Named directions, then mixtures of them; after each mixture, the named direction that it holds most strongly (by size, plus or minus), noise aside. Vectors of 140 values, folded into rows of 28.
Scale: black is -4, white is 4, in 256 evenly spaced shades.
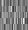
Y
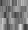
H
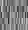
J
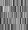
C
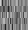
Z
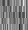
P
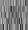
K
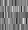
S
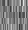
P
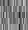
P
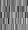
J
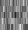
H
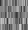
H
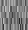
K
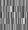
Y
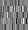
S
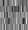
S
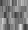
H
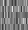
S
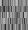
Z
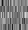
Z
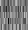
Z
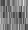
P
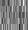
P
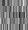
P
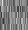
J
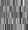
C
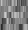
H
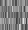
S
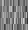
Y
